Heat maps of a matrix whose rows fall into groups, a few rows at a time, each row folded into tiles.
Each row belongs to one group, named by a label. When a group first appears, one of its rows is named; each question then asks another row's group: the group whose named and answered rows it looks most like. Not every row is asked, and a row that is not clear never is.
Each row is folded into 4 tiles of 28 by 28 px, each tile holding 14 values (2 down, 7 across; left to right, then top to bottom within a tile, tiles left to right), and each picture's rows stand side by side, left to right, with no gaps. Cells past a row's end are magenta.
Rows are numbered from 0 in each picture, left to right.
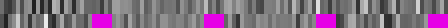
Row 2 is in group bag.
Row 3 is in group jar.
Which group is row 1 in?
bag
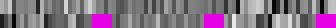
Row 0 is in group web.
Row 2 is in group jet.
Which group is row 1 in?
jar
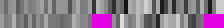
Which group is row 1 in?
jet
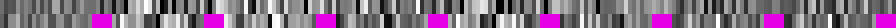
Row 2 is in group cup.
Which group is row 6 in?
jar
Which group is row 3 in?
jar
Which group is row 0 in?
jar
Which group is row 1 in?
jet
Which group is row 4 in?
jet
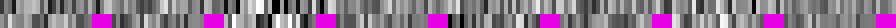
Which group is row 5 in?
bag
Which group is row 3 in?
bag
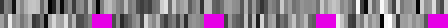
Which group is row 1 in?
bag
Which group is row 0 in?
jet
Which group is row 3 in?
cup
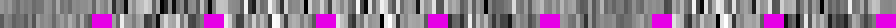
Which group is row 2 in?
cup
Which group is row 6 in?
cup
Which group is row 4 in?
web
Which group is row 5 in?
bag
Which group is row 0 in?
web
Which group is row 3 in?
cup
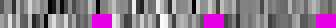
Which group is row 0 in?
jet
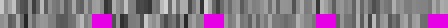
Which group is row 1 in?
bag
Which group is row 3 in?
web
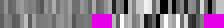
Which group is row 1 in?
jet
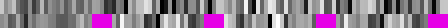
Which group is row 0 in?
bag
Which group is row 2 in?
cup
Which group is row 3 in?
jet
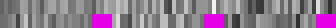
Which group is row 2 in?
bag
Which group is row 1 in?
cup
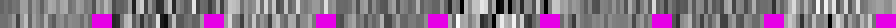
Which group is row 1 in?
jar
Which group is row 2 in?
cup
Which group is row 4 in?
jet
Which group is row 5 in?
bag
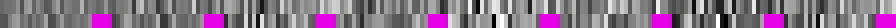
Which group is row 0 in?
jar
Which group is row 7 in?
web
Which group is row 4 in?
cup
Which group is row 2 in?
web
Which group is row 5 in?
bag
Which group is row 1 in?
jar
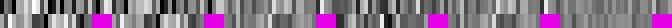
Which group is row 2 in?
bag
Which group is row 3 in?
jar
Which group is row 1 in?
jet
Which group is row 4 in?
bag
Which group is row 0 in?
jet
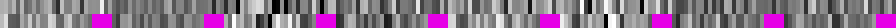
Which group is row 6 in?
jar
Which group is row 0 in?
cup
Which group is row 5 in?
cup
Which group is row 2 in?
jet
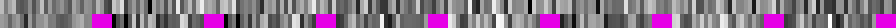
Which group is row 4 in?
cup
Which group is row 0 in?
bag
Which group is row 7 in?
jar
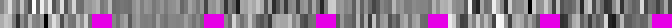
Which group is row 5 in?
jar
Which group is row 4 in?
cup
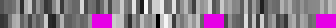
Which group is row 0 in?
jar
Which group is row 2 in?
web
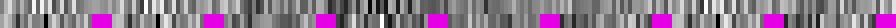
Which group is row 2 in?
bag
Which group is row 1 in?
cup
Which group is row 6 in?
cup
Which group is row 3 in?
jar
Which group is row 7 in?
web
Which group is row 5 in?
web
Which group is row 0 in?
cup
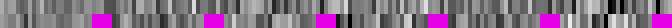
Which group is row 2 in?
jet
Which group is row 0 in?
bag
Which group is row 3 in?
web
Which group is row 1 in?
jar
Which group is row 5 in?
jet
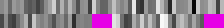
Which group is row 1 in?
cup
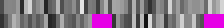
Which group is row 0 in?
jar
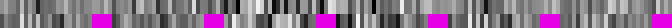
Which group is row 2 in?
jet
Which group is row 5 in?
bag
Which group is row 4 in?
web
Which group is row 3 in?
web
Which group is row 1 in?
jar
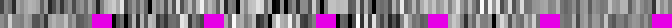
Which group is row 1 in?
web
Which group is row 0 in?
jet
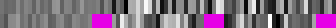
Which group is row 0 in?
jar
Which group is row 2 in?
jar
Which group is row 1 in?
jet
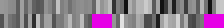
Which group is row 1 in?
jet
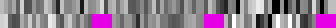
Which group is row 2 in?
jet
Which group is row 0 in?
cup
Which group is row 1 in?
bag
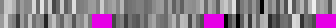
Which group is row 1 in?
web
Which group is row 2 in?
web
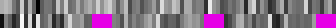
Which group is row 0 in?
web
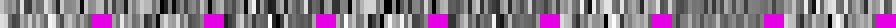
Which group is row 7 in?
cup
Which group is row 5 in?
cup
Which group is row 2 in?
jar
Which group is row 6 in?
jar
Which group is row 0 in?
cup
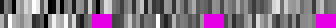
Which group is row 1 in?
jar
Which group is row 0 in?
jet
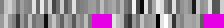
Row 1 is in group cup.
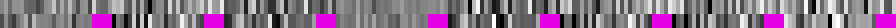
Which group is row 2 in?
jar
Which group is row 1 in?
web
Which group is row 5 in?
web
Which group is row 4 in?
jar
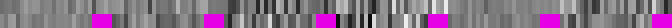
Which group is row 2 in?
jar
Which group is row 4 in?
web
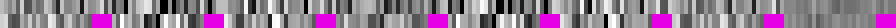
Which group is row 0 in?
cup
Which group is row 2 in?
cup
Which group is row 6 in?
cup
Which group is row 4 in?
jet
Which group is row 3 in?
jet
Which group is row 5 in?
cup
